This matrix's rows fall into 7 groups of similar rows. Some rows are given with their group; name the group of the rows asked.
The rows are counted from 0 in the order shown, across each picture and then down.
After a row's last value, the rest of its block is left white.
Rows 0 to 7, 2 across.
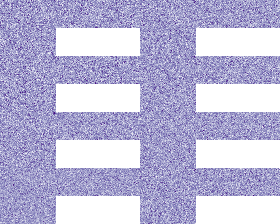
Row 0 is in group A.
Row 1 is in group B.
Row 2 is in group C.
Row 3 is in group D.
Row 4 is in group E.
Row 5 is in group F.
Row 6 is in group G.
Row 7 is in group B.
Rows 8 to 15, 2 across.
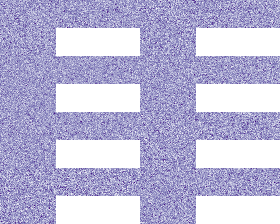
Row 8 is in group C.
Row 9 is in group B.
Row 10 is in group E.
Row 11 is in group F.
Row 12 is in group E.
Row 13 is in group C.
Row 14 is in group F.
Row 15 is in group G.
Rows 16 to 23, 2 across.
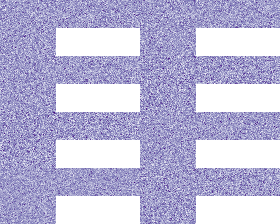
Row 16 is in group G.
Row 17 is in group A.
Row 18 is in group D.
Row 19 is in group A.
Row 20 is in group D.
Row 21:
G
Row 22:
G
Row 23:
B
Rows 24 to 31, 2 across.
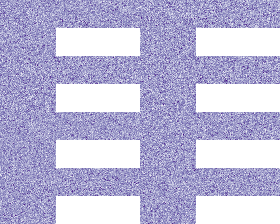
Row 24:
C
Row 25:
F
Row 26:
E
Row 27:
C
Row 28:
B
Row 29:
E
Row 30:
G
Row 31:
B
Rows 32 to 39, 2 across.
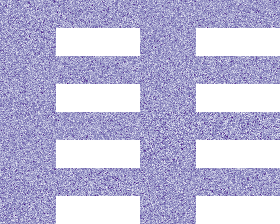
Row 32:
E
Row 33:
G
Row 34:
C
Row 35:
F
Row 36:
D
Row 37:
C
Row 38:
G
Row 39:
C
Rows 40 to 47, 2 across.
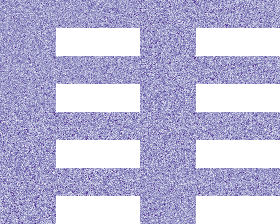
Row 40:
G
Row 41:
B
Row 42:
E
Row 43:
B
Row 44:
B
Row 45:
E
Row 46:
D
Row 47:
G
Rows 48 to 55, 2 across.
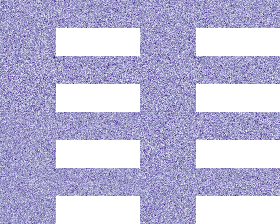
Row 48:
G
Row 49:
F
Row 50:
E
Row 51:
E
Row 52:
G
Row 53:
C
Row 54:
B
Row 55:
G
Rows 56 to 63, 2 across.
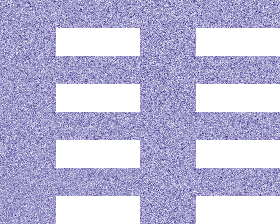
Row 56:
E
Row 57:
E
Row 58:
D
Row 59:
B
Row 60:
A
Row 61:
C
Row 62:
G
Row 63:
E
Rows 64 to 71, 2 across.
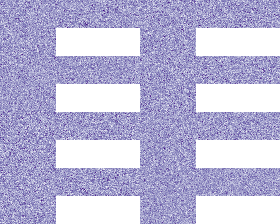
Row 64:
C
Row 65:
G
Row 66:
B
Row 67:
F
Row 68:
A
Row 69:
G
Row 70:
C
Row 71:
D
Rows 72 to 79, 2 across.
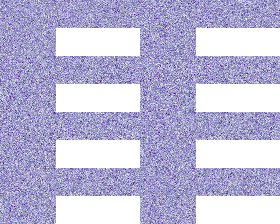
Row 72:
G
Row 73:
C
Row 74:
A
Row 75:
F
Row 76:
E
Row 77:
A
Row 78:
A
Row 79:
D
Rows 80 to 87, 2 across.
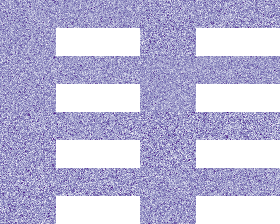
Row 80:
B
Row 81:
A
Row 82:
E
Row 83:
G
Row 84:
E
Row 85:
D
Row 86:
A
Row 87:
B
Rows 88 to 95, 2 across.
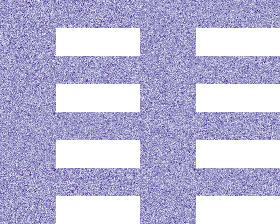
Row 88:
A
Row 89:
G
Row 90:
D
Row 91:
C
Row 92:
E
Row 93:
F
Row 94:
B
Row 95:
E
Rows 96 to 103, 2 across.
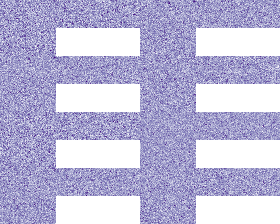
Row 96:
C
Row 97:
E
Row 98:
E
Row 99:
D
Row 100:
F
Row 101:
F
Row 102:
B
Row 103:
F
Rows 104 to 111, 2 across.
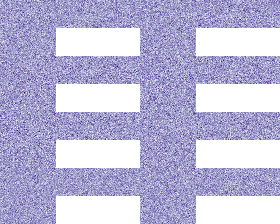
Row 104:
A
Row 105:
G
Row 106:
G
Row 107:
A
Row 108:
B
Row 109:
E
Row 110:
D
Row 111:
D
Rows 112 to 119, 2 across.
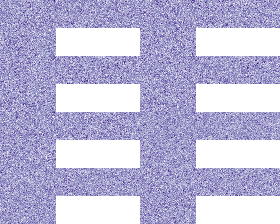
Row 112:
A
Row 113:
D
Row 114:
C
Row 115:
C
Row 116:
D
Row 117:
D
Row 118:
F
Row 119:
E
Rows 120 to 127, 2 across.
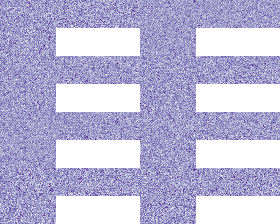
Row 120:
F
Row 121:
E
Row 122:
C
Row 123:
G
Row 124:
C
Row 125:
F
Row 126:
A
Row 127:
E
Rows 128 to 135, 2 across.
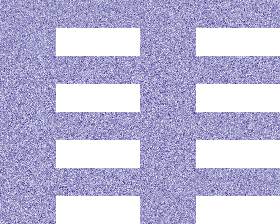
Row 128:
G
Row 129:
F
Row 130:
A
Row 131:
C
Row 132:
A
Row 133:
E
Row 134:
F
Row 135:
B
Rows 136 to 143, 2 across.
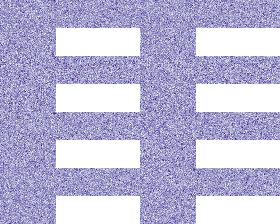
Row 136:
A
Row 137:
F
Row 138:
B
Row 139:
F
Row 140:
E
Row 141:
C
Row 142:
F
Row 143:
E
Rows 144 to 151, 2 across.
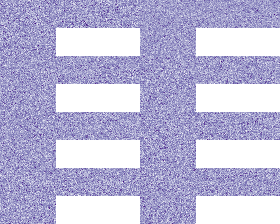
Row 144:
C
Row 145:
G
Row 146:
G
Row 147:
A
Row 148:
D
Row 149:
C
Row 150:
F
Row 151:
B
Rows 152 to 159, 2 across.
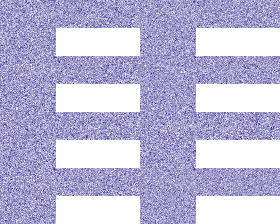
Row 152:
A
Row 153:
E
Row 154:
E
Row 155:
G
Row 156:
D
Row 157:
A
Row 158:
E
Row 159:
E
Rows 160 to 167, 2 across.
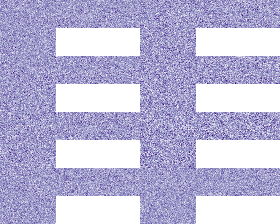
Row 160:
G
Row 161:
C
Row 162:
G
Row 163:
C
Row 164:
A
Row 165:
F
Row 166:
B
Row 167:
A
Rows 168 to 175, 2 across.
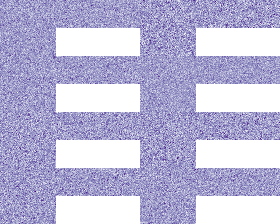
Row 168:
F
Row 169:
A
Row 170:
E
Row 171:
A
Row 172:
E
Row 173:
C
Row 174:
C
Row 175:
B
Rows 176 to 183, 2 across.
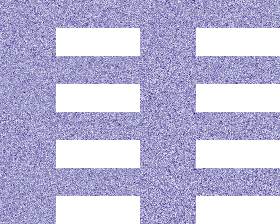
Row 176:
D
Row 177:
D
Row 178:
G
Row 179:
A
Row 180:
B
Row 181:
E
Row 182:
G
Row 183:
E
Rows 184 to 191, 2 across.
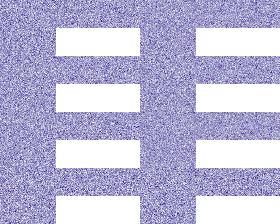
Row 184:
B
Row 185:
A
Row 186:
E
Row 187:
A
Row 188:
G
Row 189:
A
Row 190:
F
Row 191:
C
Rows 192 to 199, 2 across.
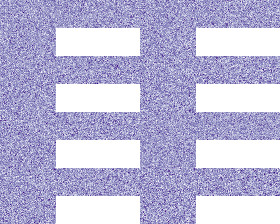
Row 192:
A
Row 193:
D
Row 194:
G
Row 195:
F
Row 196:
B
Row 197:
B
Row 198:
E
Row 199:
E
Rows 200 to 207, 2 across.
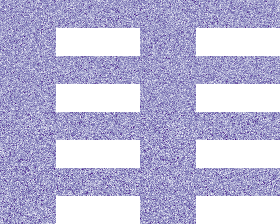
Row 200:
G
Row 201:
B
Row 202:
G
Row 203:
A
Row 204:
A
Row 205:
C
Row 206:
D
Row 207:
F
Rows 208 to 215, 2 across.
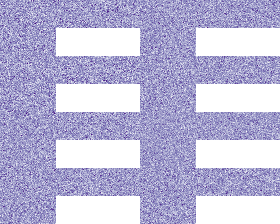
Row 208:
C
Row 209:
G
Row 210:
F
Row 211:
A
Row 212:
D
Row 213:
G
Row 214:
B
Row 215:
D
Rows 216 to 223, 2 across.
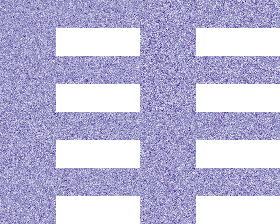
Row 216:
G
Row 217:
A
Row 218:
D
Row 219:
D
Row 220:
B
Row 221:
A
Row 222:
F
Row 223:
D
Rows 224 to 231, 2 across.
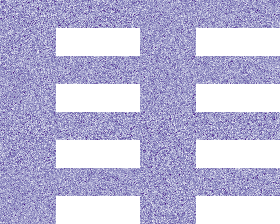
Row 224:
G
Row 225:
G
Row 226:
G
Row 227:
D
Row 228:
A
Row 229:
B
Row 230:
G
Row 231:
C
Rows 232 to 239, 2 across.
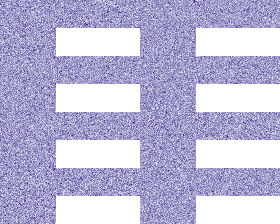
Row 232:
C
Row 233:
E
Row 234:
E
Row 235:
G
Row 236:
F
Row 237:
D
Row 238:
E
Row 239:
A
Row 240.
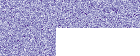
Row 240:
G
